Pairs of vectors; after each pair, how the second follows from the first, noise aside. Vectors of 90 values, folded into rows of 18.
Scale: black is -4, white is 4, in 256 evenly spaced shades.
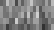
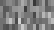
shuffled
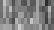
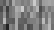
reversed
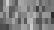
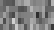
shuffled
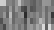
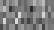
shuffled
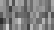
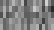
reversed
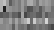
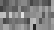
wrapped around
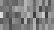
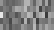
copied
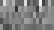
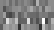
wrapped around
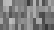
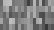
copied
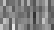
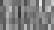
reversed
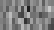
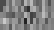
reversed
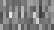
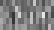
reversed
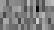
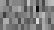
copied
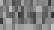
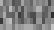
copied
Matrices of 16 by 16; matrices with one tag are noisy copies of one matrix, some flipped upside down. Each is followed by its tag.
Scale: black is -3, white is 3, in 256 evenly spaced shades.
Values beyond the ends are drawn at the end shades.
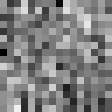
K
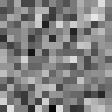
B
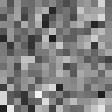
B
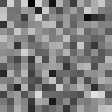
B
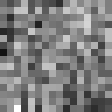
K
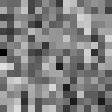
K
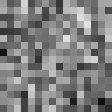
K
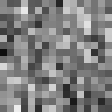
K
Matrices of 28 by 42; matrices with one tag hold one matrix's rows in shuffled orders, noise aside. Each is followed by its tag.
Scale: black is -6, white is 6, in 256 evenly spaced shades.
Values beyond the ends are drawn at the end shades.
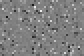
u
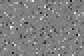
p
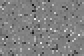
u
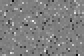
p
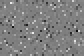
p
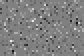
p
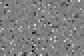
u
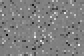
u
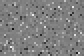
p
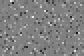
p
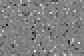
u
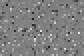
u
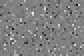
p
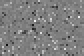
u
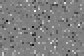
u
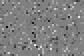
u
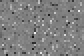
u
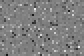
u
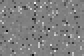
u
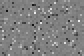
u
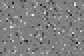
p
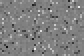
u
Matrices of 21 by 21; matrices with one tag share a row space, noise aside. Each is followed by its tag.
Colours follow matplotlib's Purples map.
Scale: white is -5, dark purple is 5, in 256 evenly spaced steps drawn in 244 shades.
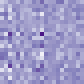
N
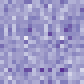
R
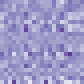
R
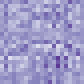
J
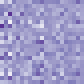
N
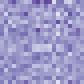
J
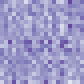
R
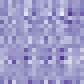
R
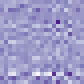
J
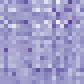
J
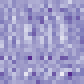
R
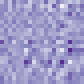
R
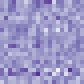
J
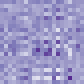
J
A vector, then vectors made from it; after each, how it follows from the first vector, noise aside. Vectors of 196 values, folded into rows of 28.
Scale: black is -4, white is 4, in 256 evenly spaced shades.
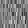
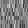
wrapped around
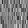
wrapped around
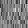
wrapped around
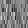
wrapped around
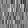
wrapped around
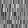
reversed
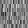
reversed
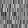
reversed
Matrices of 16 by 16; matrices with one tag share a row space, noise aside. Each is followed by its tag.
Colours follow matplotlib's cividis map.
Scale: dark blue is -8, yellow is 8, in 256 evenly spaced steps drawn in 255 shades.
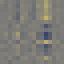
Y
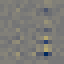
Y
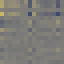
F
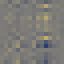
Y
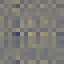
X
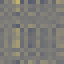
X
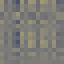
X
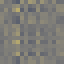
X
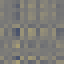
X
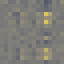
Y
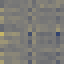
F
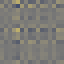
X
